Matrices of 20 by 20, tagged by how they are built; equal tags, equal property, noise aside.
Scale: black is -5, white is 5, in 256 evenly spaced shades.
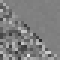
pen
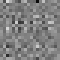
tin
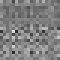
tin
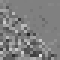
pen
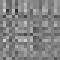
tin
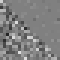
pen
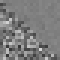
pen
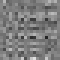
tin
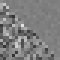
pen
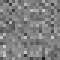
tin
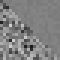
pen
